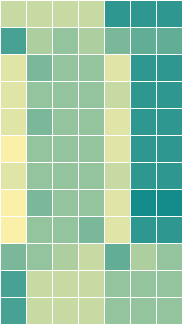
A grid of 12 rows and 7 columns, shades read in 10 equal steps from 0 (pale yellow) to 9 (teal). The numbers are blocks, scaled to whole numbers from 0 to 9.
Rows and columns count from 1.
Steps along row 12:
down same same up same same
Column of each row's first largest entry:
5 1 6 6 6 6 6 6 6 5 1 1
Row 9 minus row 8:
0 -1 0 1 0 -1 -1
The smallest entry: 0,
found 3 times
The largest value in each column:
7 5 4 5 8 9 9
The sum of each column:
32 44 41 40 36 82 83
